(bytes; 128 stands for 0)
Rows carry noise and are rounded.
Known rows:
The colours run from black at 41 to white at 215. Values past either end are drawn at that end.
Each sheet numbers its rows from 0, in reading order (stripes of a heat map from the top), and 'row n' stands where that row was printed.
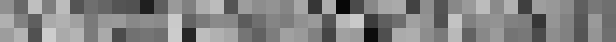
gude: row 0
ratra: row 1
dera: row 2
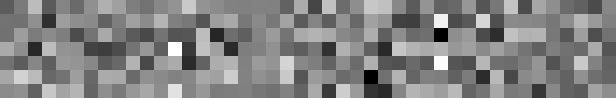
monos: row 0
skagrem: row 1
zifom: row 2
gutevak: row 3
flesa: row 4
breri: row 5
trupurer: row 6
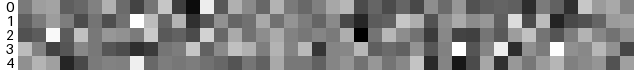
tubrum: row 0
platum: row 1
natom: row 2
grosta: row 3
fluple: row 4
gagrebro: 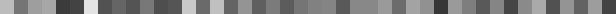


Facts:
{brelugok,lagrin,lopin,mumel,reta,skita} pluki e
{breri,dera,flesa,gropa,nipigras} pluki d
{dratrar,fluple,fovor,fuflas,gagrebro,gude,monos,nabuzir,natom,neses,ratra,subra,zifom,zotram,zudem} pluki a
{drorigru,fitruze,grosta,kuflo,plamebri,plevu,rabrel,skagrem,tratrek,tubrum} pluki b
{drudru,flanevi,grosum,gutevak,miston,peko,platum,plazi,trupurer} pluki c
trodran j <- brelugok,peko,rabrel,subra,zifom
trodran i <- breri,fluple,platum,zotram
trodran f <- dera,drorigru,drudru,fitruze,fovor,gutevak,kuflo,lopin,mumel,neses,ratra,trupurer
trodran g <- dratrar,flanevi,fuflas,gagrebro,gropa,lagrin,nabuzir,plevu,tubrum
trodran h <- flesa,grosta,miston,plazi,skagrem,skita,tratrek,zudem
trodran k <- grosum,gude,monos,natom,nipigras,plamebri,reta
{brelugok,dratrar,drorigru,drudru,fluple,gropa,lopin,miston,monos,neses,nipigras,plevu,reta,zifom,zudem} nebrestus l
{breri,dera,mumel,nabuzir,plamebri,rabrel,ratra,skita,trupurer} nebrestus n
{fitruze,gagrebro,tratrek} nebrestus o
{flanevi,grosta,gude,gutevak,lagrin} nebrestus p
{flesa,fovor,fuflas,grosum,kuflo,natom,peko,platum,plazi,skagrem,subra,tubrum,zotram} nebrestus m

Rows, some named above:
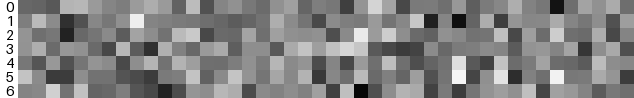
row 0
fovor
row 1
fluple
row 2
zudem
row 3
rabrel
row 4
plazi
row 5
grosta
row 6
gude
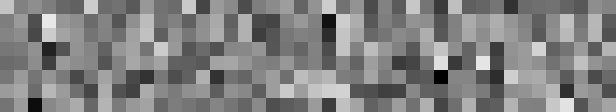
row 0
nabuzir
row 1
fitruze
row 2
fitruze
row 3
miston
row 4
skagrem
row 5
zifom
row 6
rabrel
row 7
drorigru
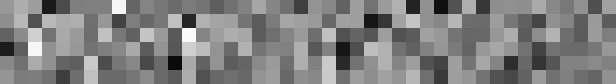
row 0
fluple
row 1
dera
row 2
plamebri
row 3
grosum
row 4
fuflas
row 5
dratrar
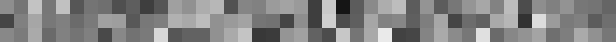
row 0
gude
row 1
reta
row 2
tratrek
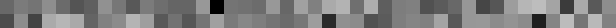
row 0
brelugok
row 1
kuflo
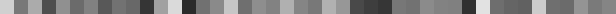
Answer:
skita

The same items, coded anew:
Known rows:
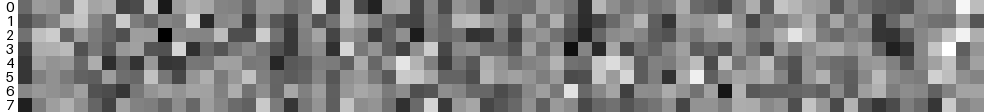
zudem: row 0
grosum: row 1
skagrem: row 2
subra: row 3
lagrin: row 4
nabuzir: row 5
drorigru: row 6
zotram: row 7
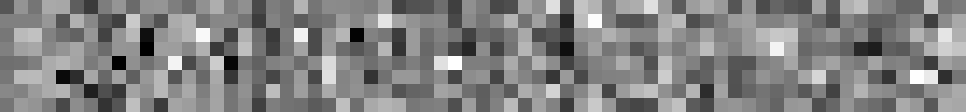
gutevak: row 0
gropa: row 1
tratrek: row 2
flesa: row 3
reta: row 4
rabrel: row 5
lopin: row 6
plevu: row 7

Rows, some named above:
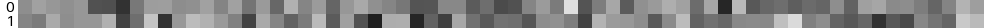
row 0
drorigru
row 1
miston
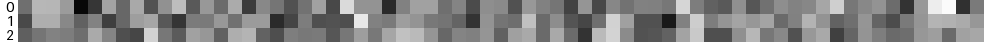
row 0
rabrel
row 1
tubrum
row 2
dratrar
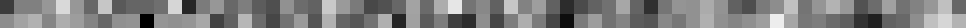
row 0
natom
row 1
flesa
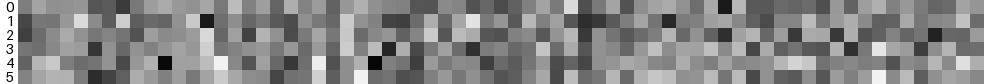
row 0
drorigru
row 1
natom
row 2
fluple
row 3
dera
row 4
tratrek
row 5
fitruze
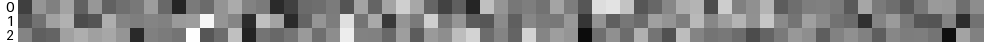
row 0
flanevi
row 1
breri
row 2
nipigras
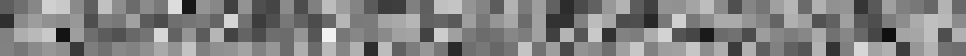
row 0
grosum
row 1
fuflas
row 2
brelugok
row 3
dera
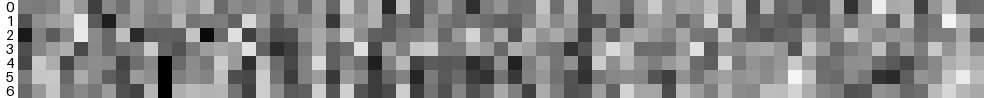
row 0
dera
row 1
fovor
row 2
gude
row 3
gagrebro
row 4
grosta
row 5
skagrem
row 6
skita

